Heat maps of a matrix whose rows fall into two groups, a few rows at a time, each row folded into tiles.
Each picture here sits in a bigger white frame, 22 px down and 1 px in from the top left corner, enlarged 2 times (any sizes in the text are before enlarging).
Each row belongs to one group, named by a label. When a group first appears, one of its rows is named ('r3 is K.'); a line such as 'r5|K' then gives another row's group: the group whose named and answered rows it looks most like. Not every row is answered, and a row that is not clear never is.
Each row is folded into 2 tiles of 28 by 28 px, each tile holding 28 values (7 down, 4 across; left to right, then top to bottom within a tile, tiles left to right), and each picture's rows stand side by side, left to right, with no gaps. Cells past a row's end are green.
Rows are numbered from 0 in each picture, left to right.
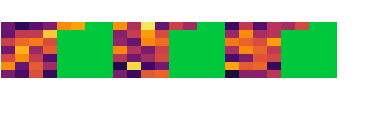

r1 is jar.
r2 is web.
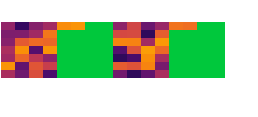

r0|web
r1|web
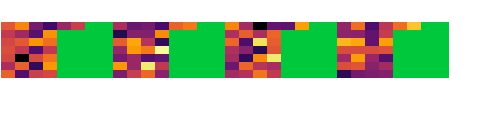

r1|web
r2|jar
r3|web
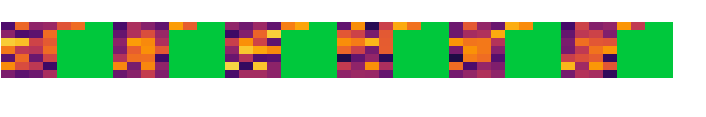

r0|web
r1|web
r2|web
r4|web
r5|web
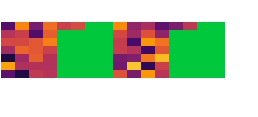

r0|web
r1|jar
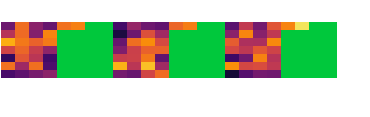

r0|web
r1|web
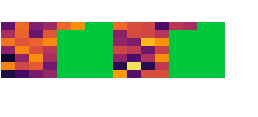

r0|web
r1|jar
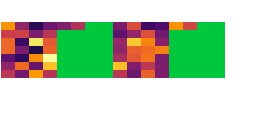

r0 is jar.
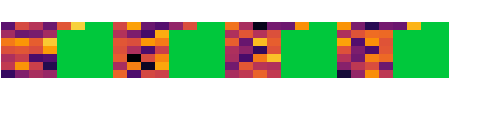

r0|web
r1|jar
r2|jar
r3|jar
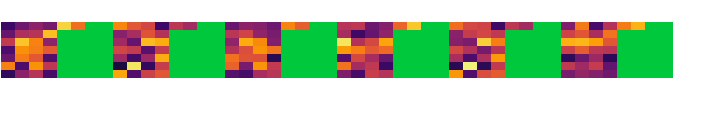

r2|web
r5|web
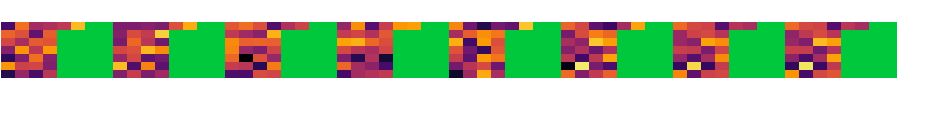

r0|web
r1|web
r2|jar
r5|jar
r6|jar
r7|jar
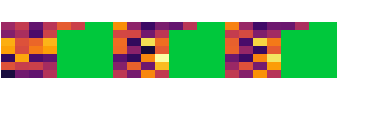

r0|web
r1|jar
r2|jar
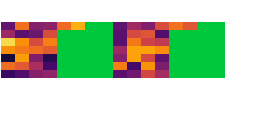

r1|web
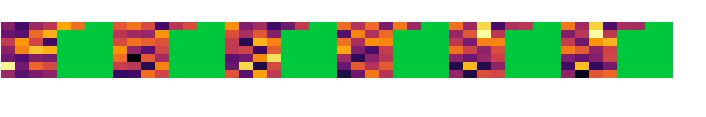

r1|jar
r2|jar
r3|jar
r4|jar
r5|jar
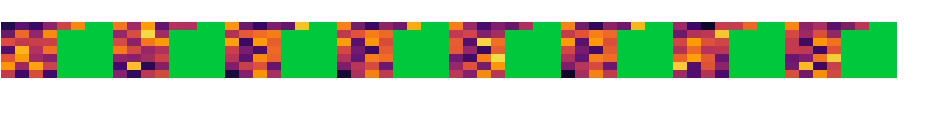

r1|jar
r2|jar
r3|jar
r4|jar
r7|jar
